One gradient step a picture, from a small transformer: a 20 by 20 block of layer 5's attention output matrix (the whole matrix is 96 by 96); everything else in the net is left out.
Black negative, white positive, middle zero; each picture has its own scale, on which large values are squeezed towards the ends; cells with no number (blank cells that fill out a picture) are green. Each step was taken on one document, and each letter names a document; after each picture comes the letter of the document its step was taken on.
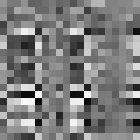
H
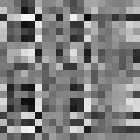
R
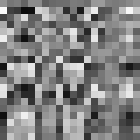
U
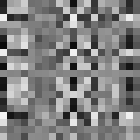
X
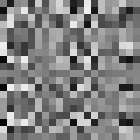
X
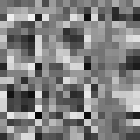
H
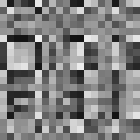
H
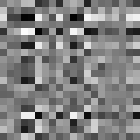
R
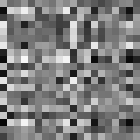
X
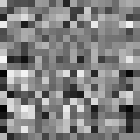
X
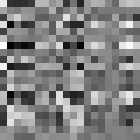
X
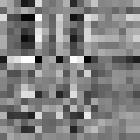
R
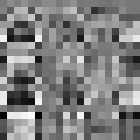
H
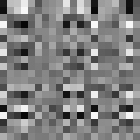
X
